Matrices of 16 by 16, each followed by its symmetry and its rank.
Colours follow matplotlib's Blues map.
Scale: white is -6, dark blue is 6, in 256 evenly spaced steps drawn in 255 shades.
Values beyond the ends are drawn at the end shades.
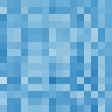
neither, rank two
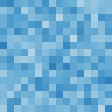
neither, full rank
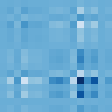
symmetric, rank one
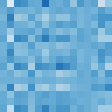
neither, rank two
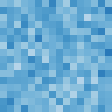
neither, full rank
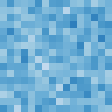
neither, full rank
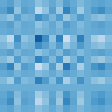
symmetric, rank one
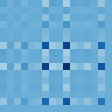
symmetric, rank one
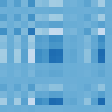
symmetric, rank one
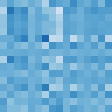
neither, rank two
